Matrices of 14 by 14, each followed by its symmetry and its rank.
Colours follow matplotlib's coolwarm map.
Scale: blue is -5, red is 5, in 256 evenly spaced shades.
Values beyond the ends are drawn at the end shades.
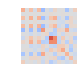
symmetric, rank three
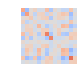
symmetric, rank three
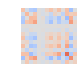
symmetric, rank two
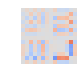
antisymmetric, rank two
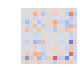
antisymmetric, rank two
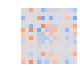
antisymmetric, rank two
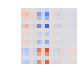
neither, rank one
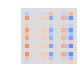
neither, rank one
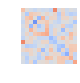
symmetric, full rank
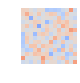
symmetric, full rank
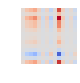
neither, rank one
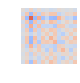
symmetric, rank two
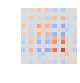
symmetric, rank two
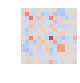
symmetric, rank three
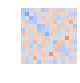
symmetric, full rank
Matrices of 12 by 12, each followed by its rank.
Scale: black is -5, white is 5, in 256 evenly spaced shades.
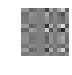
one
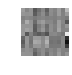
two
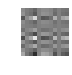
one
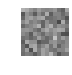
full rank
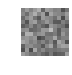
full rank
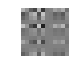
one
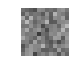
full rank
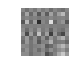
two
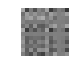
two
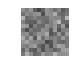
full rank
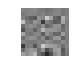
two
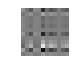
one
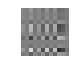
one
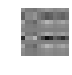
one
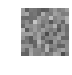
full rank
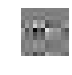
one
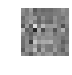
two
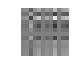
one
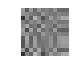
two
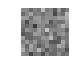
full rank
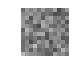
full rank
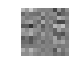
two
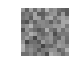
full rank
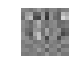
two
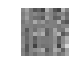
two
